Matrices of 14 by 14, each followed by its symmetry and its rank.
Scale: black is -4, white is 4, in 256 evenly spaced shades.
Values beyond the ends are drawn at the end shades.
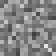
symmetric, full rank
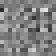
neither, rank three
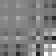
symmetric, rank one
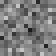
symmetric, full rank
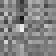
neither, rank three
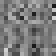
neither, rank three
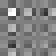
symmetric, rank one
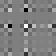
symmetric, rank one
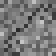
symmetric, full rank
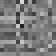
neither, rank three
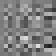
neither, rank two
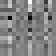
neither, rank two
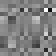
neither, rank two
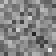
symmetric, full rank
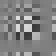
symmetric, rank one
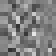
neither, rank three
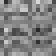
neither, rank two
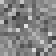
symmetric, full rank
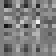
neither, rank two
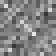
symmetric, full rank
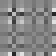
symmetric, rank one
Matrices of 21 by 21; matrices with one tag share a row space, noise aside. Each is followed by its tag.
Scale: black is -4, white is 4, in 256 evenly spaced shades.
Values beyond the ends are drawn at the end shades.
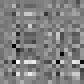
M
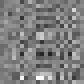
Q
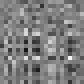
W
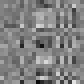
Q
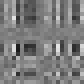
M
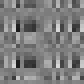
M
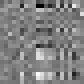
Q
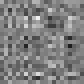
W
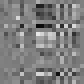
Q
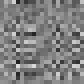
M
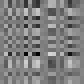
W
